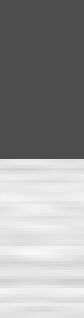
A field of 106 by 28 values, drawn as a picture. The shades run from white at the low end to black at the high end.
The table splits into 2 rows of 1 panel. Panel 1,1: high, flat. Panel 2,1: very low, streaked across, faint in contrast.
